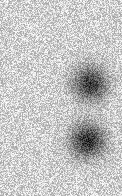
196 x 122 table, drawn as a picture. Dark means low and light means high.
On average the colour sits 80% of the way up the scale. Most values sit high, with a long tail of low ones. The halves do not mirror each other. There are two dips.
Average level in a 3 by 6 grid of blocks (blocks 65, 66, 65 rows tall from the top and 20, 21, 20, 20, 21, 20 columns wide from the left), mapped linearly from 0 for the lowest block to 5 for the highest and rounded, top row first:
5 5 5 5 5 5
5 5 5 3 0 4
5 5 5 3 1 4
